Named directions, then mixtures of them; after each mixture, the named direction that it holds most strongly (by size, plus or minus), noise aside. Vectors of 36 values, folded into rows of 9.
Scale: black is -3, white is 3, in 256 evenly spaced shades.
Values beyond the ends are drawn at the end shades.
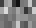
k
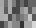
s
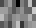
k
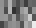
s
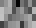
s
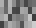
s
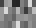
k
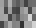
s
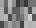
s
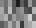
s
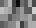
k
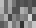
s
